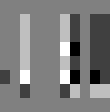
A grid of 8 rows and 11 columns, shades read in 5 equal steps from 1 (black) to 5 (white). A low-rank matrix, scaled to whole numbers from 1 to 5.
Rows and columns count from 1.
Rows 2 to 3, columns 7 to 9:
4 2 3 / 4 2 3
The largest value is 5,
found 3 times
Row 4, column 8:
1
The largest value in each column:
3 3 5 3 3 3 5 4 3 4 4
